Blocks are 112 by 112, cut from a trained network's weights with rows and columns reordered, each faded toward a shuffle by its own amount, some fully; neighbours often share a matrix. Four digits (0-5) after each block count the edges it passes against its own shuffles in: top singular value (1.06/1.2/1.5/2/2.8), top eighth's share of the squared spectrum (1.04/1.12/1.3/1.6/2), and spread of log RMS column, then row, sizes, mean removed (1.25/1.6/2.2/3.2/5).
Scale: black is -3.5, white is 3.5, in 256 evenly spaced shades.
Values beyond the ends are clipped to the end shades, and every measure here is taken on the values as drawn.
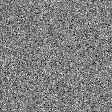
0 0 0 0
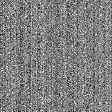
3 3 1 2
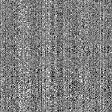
4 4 2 3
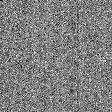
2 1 0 0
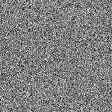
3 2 1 0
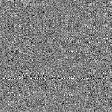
4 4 2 3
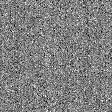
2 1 0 0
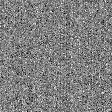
2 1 0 0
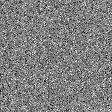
0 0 0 0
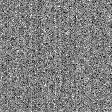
2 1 0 0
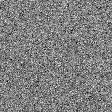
0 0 0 0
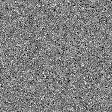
0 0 0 0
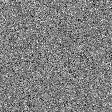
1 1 0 0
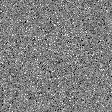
0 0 0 0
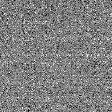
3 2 2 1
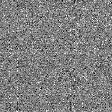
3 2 2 1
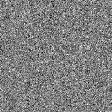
3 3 1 0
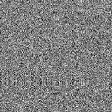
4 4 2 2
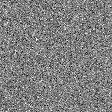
0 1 0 0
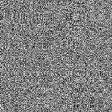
4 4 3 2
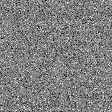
1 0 0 0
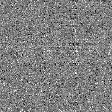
2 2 2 0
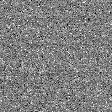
1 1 1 0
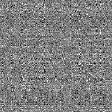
3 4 3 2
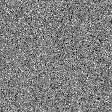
1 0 0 0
